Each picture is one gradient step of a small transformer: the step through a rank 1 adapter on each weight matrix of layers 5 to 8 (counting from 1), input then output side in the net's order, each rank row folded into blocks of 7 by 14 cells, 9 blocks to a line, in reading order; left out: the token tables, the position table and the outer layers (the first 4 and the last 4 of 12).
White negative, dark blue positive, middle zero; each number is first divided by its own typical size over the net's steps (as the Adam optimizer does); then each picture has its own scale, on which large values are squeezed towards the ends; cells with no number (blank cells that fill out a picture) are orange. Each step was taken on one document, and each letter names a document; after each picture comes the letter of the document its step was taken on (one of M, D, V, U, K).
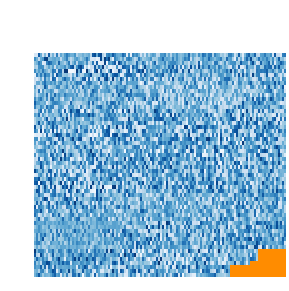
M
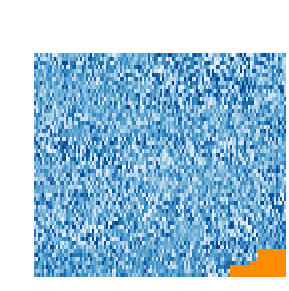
M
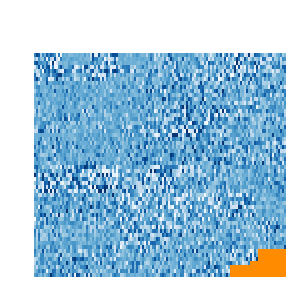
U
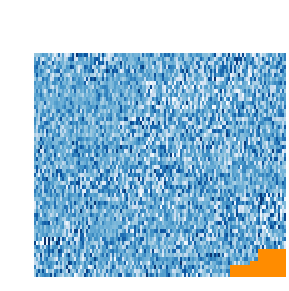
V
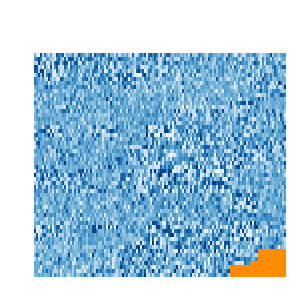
U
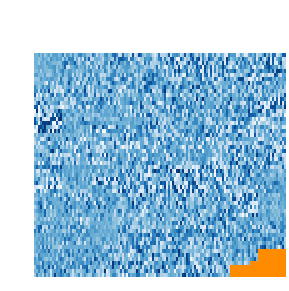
U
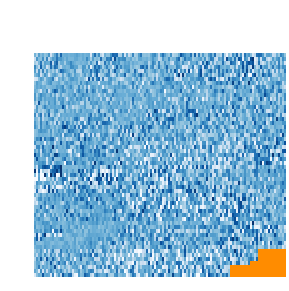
V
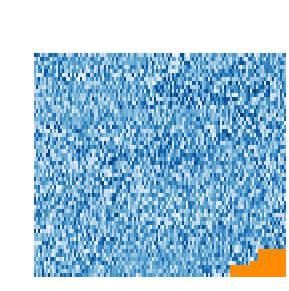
M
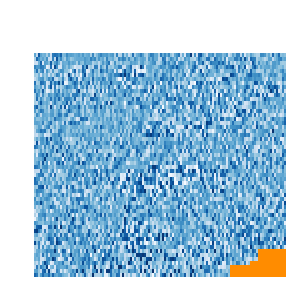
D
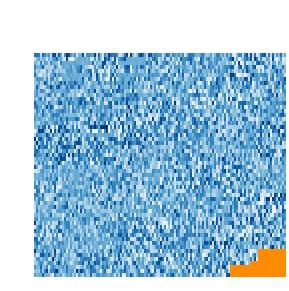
D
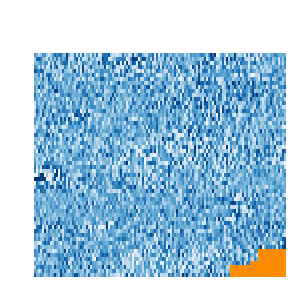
V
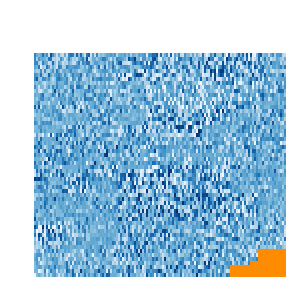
V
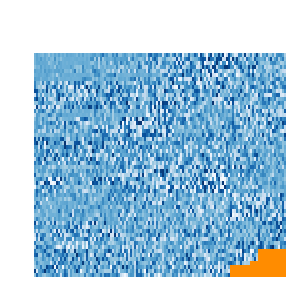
D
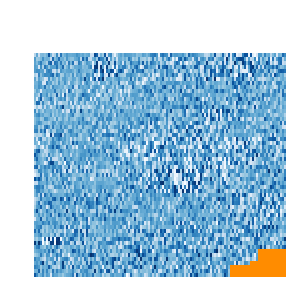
V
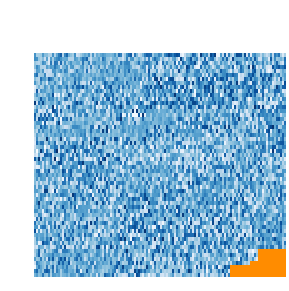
D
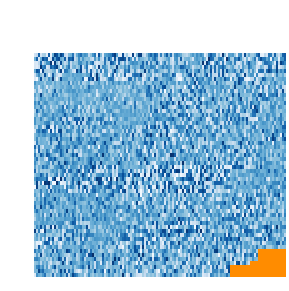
U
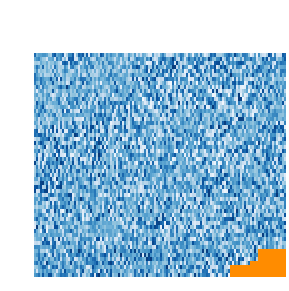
M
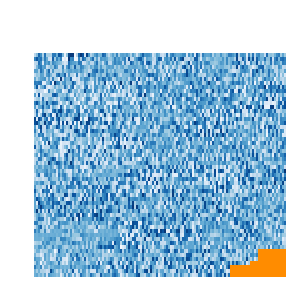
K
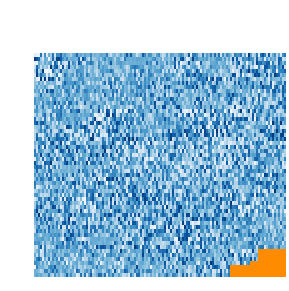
K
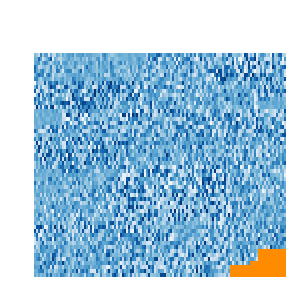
D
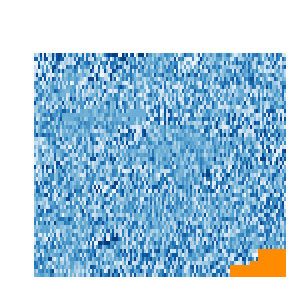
M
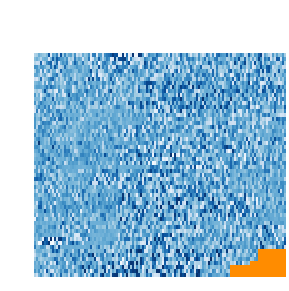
U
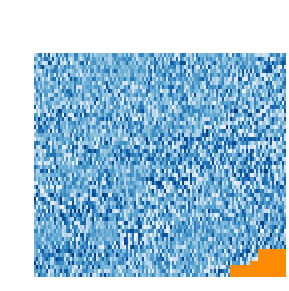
M
